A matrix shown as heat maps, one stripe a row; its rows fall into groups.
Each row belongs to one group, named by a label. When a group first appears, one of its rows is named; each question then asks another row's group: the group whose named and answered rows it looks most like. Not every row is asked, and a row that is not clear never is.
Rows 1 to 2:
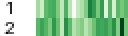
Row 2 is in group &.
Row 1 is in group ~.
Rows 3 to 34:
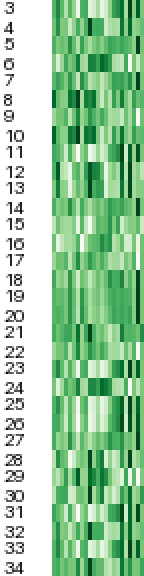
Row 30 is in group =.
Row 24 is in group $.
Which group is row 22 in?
$
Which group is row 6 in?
$
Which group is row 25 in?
&
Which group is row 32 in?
=
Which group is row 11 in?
&
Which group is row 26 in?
&
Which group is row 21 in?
=
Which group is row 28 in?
=
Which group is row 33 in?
&
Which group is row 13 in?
=
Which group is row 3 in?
&
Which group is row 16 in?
$
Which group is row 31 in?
&
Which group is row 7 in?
&
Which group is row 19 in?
&
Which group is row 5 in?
&
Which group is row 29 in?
$
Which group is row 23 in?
&
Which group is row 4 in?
=
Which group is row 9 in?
$
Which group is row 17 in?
$
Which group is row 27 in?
&
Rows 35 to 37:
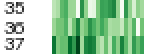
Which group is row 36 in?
$
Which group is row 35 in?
~
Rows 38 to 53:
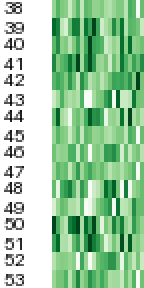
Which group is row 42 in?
&
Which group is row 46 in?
~
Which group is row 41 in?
=
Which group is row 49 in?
~
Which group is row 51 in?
=
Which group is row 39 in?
=
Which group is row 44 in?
=
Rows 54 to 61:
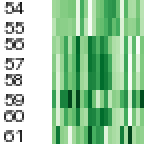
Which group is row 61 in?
=
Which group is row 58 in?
$
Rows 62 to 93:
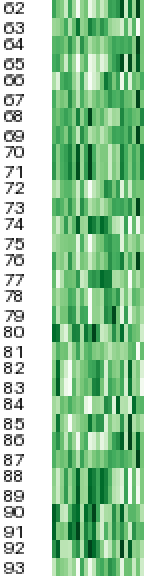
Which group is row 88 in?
$
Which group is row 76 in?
&
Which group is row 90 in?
=
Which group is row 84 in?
~
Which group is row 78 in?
~
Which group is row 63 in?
$
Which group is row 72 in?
~
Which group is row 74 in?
$
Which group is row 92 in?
=
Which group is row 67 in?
&
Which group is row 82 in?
=
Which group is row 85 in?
=
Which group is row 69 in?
&
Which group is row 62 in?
&
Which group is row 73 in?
&
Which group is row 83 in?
=
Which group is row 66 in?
~
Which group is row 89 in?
$
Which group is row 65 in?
&
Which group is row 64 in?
&
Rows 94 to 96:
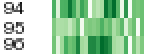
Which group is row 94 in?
~
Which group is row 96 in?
$
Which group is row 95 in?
$
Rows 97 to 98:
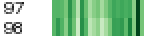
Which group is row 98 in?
&
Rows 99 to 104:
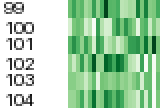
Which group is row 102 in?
$
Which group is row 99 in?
=
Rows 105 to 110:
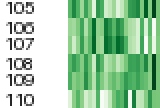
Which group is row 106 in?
$
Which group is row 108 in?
&
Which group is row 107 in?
$
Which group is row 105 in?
&
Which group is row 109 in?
&
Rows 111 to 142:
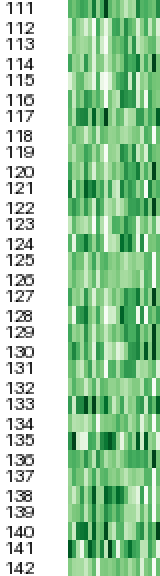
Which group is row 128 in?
~
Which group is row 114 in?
&
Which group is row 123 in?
~
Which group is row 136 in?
&
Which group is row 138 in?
$
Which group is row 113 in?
~
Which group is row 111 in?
=
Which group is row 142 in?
$
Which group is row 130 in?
&
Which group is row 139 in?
$
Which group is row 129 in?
&
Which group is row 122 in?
&
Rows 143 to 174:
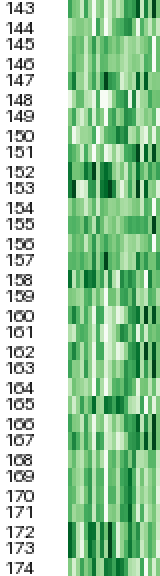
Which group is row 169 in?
~
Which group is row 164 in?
~
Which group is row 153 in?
=
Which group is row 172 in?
=
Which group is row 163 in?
&
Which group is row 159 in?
~
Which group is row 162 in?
&
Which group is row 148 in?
~
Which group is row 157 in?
=
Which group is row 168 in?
~
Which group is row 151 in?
&
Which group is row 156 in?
$
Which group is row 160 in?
&
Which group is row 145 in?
$
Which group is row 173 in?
=
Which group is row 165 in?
$
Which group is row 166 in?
&
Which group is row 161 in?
~
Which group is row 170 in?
~
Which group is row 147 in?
=
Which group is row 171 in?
~
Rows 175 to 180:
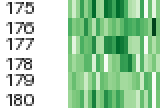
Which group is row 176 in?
&
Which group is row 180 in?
$
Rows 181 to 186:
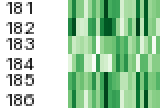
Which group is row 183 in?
$
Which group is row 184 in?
~
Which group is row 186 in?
=
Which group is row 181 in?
=
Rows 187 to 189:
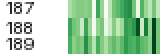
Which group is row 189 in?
&
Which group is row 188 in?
&
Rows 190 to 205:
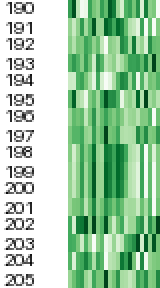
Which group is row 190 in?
=
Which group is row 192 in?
~
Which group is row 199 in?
$
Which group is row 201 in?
$
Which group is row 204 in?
~
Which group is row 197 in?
=
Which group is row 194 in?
~
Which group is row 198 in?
$
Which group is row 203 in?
&
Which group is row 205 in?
=
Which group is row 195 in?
=
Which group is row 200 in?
$
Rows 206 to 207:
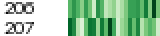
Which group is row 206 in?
&
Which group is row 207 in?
=
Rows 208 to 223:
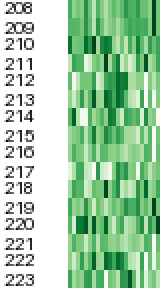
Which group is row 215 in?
$
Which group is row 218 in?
=
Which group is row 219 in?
&
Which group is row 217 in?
~
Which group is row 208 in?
&
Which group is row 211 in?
=
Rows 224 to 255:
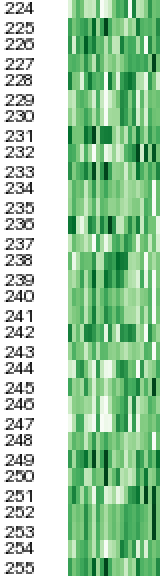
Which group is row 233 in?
=
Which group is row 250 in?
=
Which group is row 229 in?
~
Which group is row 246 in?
~
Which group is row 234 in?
$
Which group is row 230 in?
~
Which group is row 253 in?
&
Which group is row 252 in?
&
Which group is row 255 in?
=
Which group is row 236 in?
=
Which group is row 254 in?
~
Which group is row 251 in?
&
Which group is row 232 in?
&
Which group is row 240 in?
$
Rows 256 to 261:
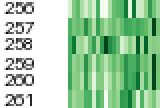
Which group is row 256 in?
~
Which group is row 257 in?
&
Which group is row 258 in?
=
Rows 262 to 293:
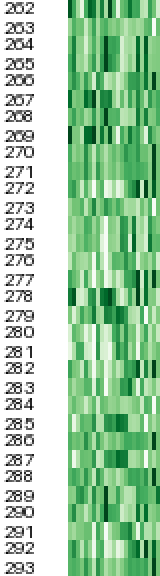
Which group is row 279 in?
$
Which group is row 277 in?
&
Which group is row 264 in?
=
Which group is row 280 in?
~
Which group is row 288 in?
&
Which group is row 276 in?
~
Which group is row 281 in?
~
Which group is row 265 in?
=
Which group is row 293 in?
&
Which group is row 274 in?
~
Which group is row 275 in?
~
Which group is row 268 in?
=
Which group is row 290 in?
=
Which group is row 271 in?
&
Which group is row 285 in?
$
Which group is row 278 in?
=
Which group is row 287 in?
$
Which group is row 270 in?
&
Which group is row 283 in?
~
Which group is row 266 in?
&
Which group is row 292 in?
&
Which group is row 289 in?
=
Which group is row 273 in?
$
